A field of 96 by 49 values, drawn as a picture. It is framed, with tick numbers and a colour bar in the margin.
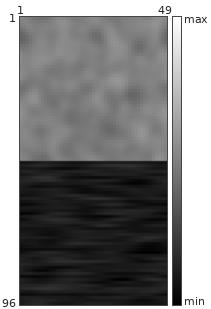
The table splits into 2 rows of 1 panel. Panel 1,1: middling, blotchy, faint in contrast. Panel 2,1: very low, streaked across, faint in contrast.
